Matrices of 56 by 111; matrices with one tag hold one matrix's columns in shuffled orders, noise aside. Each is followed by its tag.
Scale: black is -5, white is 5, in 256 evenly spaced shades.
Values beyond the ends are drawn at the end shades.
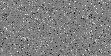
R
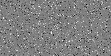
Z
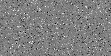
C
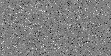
C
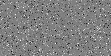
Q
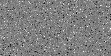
R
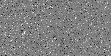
Z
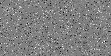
C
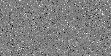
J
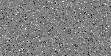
R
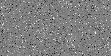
Z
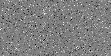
J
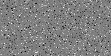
Q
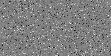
Q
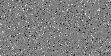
J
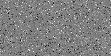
R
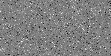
C
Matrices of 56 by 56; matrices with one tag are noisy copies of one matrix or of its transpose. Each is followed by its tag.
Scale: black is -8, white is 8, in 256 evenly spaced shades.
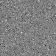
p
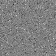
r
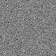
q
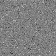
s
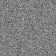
q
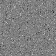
s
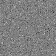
s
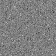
s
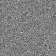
p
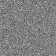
r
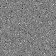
q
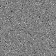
q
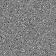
q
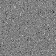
s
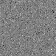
s
